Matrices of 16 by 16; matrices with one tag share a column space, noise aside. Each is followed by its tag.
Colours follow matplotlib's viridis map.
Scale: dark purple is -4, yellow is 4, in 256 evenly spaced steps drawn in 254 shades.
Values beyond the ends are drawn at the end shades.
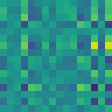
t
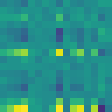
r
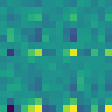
r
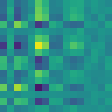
t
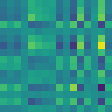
t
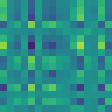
t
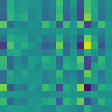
t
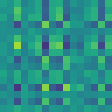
t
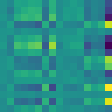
t
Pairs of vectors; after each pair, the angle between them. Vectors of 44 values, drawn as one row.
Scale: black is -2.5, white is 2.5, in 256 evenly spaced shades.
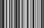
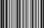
partly aligned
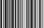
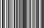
nearly opposite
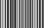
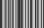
orthogonal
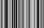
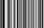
partly opposed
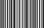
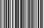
nearly opposite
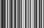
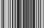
orthogonal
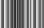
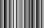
nearly opposite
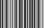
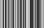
orthogonal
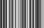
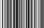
nearly opposite
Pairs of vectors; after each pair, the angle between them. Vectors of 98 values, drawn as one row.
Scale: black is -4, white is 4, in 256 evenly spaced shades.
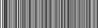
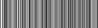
nearly parallel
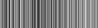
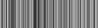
partly aligned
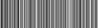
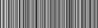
nearly opposite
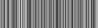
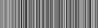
partly opposed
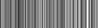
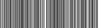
partly aligned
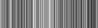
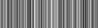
orthogonal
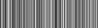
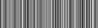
partly aligned
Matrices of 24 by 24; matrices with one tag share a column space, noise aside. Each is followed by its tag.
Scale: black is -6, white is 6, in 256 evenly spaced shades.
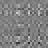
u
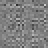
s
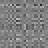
s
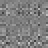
u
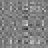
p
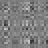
p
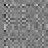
s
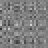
p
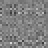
u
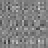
p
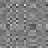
s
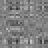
p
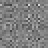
s
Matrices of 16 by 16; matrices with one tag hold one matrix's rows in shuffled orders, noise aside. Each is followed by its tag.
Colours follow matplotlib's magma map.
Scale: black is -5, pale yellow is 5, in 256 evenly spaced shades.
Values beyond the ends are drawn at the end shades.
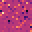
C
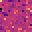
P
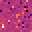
C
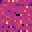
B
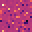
C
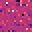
B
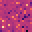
C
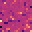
P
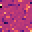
P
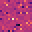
B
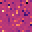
C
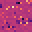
B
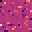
P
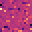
P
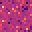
C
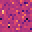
C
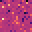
C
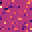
P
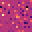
C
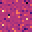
C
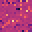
B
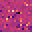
B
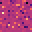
C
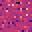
B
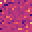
P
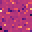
P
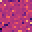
P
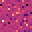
C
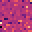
P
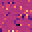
B
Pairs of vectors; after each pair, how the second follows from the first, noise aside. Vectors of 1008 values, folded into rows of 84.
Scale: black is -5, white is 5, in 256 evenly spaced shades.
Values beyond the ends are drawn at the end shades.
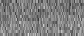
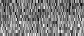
scaled up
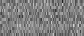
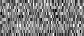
scaled up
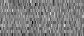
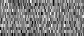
scaled up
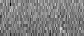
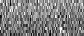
scaled up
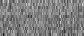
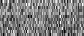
scaled up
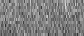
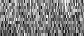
scaled up
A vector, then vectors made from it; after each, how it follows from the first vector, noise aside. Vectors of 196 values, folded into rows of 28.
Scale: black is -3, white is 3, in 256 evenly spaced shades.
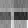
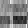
wrapped around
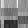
wrapped around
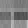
shrunk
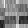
wrapped around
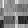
wrapped around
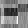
wrapped around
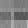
shrunk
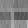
shrunk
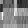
wrapped around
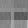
shrunk
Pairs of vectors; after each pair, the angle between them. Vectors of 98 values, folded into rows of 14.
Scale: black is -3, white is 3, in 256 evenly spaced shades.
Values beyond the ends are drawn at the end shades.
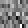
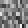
nearly parallel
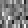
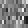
orthogonal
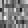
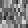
partly opposed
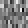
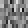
nearly parallel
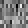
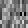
partly aligned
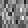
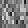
nearly parallel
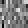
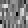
orthogonal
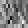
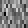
partly opposed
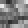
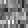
partly opposed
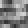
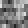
nearly parallel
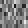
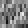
orthogonal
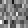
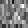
orthogonal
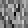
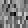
orthogonal
